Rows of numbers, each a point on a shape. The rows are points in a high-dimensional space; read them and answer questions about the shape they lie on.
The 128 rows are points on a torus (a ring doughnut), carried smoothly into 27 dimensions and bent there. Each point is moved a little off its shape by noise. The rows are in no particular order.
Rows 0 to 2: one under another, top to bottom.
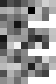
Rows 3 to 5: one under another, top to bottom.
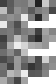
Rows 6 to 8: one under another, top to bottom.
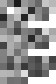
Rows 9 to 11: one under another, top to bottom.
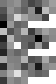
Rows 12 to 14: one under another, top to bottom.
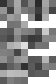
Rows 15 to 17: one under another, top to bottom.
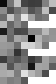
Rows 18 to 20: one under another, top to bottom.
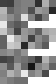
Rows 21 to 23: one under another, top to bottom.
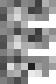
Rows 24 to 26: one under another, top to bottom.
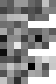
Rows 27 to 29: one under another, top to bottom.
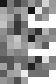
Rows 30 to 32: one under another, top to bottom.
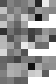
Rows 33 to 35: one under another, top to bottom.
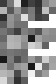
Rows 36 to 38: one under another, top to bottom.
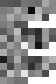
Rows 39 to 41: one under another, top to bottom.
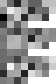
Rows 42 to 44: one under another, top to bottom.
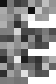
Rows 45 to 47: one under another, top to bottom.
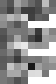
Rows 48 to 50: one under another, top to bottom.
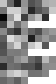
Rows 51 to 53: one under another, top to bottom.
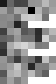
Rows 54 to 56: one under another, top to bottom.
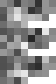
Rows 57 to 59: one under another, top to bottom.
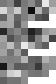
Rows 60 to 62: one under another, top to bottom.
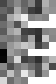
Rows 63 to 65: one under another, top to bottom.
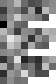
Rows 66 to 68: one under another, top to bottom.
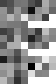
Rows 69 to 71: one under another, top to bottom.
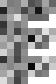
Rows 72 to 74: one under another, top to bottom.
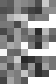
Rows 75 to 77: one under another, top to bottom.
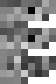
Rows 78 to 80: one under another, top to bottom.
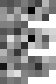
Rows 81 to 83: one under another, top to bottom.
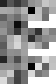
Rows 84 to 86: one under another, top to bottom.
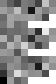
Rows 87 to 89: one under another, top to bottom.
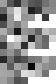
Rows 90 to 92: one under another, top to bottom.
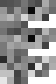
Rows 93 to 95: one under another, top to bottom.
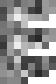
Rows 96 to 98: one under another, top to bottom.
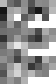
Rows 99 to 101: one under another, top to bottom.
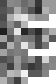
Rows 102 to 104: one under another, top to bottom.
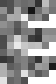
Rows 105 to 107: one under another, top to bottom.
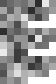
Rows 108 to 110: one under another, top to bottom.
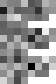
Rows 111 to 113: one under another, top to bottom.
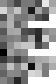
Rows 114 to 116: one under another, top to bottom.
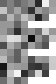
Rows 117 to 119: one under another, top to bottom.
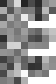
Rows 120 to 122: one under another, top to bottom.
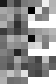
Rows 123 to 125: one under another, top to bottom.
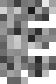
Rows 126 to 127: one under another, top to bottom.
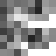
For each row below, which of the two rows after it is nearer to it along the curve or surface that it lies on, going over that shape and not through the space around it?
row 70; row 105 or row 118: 105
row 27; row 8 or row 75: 75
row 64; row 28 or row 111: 111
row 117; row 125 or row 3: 125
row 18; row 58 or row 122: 58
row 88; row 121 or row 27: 121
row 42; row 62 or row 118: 62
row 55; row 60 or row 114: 114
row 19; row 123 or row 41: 123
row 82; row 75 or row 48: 75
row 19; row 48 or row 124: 48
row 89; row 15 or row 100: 15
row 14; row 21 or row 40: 21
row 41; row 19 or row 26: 26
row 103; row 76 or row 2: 2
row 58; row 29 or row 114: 29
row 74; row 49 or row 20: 20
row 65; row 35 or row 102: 102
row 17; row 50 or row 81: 81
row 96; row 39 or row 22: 39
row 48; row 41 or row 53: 41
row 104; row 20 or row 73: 73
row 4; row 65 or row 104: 65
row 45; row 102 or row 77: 77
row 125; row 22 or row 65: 65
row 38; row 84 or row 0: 84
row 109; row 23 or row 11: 23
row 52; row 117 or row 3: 117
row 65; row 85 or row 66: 66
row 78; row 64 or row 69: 64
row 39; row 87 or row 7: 87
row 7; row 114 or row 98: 98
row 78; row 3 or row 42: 42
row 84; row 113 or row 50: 113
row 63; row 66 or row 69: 69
